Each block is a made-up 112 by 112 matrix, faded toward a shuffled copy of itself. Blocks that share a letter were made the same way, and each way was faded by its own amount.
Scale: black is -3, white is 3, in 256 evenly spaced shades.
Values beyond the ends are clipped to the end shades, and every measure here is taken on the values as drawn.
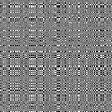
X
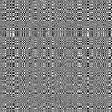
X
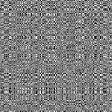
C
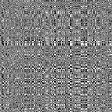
C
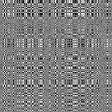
X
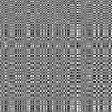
X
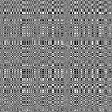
X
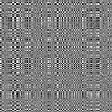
X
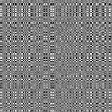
X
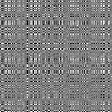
X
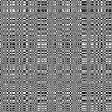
X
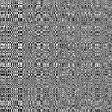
C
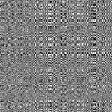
C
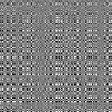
X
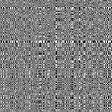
C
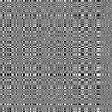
X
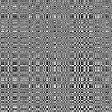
X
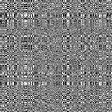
C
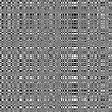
X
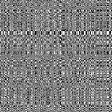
C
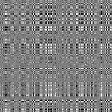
X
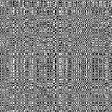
C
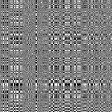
X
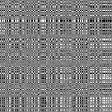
X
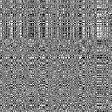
C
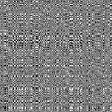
C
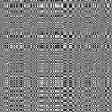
X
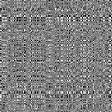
C
